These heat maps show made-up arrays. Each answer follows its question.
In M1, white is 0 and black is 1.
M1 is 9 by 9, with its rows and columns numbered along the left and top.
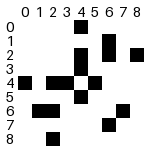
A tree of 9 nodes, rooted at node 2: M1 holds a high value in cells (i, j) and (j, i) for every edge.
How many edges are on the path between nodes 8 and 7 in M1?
3
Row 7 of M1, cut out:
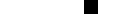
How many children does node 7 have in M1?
0
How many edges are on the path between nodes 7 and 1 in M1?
2
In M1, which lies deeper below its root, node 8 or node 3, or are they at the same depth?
node 3
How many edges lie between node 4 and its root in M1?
1
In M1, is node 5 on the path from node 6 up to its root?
no
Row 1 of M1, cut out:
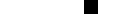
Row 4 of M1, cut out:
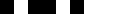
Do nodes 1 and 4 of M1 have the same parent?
no
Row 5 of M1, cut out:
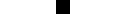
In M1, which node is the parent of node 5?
4
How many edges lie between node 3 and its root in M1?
2
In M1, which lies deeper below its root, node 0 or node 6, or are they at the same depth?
node 0
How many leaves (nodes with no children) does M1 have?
6
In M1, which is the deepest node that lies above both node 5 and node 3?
4
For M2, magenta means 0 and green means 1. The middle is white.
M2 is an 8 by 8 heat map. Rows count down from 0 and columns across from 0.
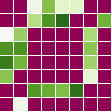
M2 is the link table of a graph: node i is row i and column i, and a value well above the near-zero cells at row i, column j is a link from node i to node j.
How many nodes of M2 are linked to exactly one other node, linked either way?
1
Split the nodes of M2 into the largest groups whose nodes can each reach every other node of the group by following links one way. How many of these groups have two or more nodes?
1
